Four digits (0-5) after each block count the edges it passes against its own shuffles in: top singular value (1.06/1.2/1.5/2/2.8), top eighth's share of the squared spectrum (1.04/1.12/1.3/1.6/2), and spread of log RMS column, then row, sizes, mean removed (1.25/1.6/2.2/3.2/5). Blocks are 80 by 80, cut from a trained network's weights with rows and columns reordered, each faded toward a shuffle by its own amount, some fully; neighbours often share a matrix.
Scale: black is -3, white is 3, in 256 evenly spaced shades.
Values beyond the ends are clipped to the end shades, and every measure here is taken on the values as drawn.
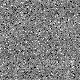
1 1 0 0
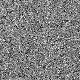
0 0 0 0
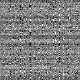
4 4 3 1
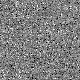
0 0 0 0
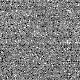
2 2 1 0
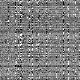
4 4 4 0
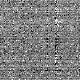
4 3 3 0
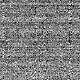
3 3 3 0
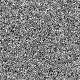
0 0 0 0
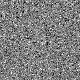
0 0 0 0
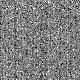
2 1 0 1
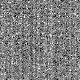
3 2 0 2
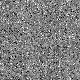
0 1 0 0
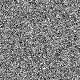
1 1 0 0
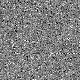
1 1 0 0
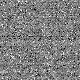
2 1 1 0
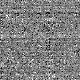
3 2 2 0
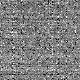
3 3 3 0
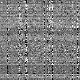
4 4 4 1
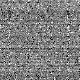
3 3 2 0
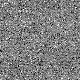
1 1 0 0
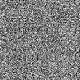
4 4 1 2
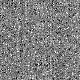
2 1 0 1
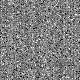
1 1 0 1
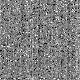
2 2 0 2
